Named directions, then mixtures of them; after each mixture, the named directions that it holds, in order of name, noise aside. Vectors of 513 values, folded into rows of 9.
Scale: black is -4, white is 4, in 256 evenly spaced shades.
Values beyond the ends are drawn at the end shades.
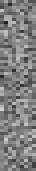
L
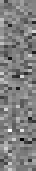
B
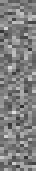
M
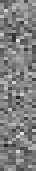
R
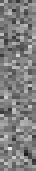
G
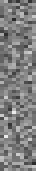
G, M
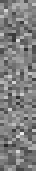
R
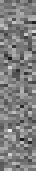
B, M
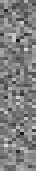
R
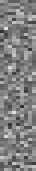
M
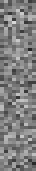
L, M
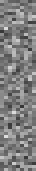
M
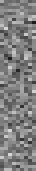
B, M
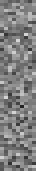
M, R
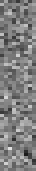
G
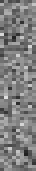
G, R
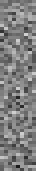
M, R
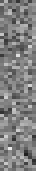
G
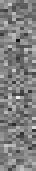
L, R
